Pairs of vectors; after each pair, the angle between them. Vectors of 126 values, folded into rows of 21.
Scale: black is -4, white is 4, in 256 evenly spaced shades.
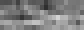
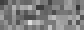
partly aligned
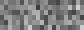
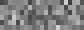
orthogonal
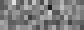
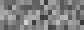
partly opposed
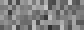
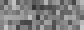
orthogonal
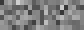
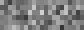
partly opposed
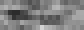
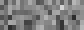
orthogonal
